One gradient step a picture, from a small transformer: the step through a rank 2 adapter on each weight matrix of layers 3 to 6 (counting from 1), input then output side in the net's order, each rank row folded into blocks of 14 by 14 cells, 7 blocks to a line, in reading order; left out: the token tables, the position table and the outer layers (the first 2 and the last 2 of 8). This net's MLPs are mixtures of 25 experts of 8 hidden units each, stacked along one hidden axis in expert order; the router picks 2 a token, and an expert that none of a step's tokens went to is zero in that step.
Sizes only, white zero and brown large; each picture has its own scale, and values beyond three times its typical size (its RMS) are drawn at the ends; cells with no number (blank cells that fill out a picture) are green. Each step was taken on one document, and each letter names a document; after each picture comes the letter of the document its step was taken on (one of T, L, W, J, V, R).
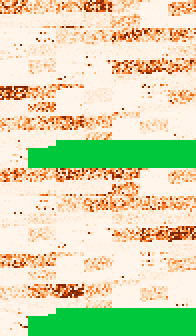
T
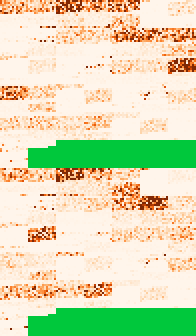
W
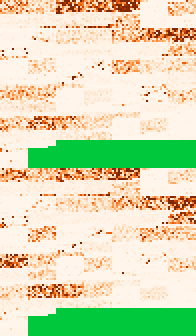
W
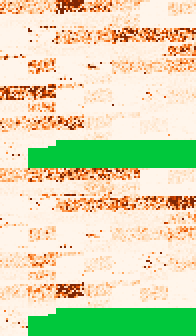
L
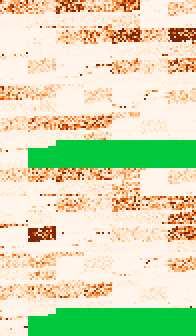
W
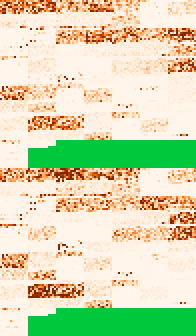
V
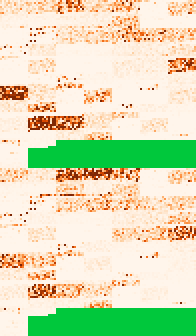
V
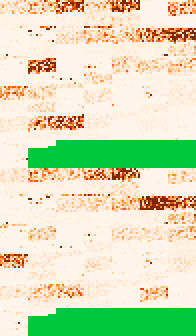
L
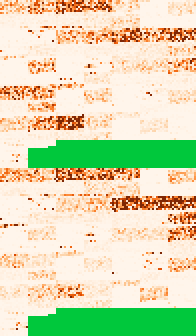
L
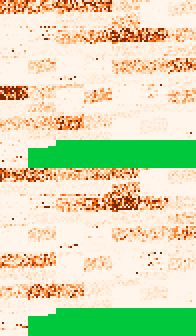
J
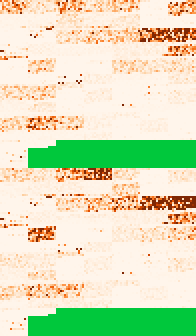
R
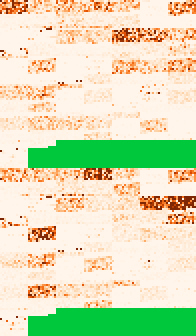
R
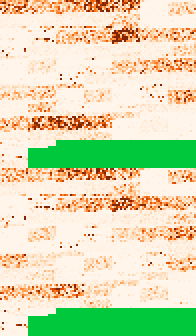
J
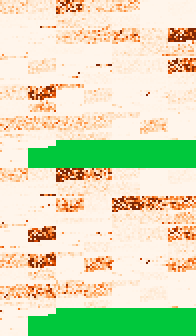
W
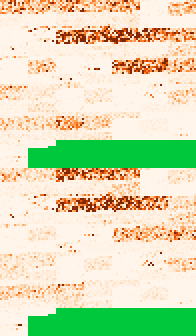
J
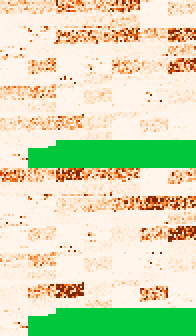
L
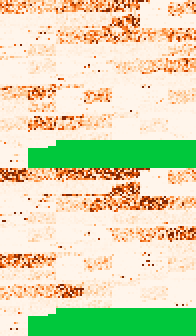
T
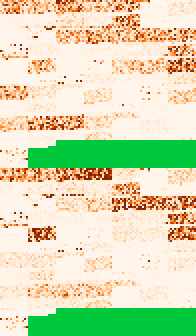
R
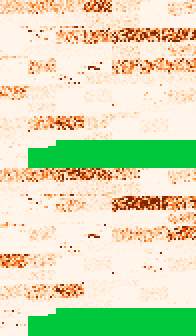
L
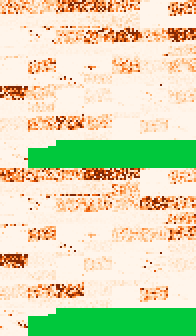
L
